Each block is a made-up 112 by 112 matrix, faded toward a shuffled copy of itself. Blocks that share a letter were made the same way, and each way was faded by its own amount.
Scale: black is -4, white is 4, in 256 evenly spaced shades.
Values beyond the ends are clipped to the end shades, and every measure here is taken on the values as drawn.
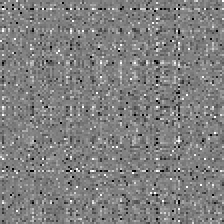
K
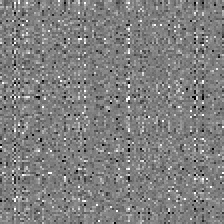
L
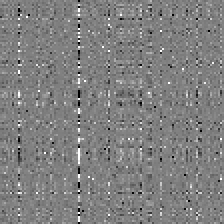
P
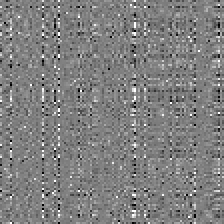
P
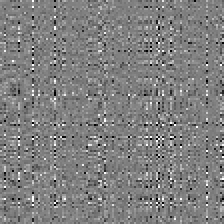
P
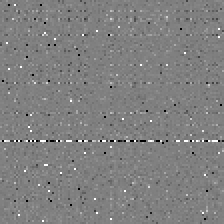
K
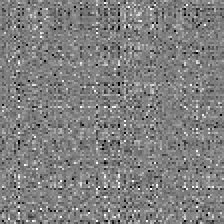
L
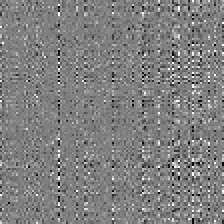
P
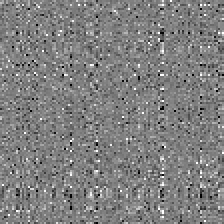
L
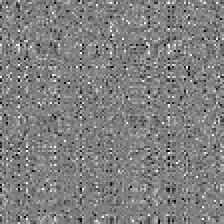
L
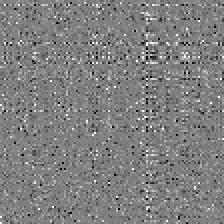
K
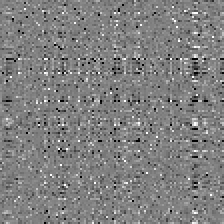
K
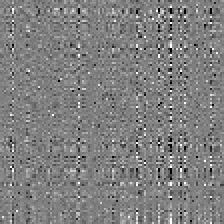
P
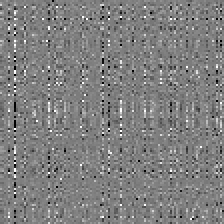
P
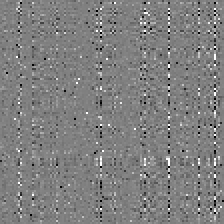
P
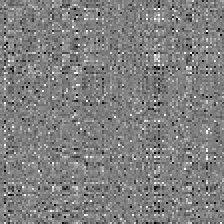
L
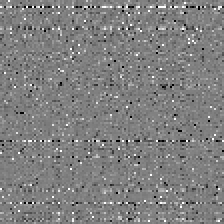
K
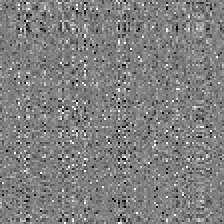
L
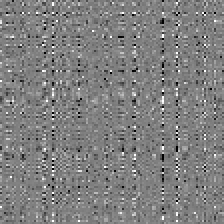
P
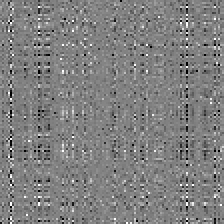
P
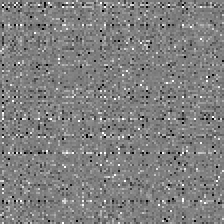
K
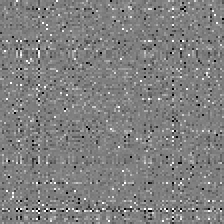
K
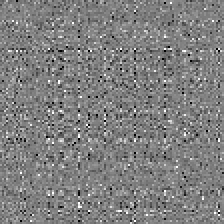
L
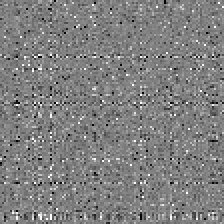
K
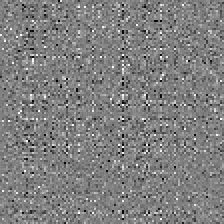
L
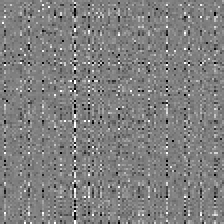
P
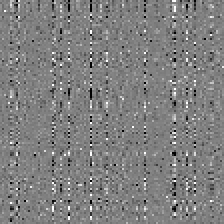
P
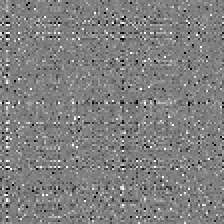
K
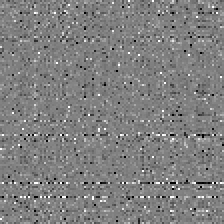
K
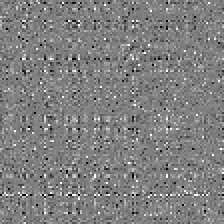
K
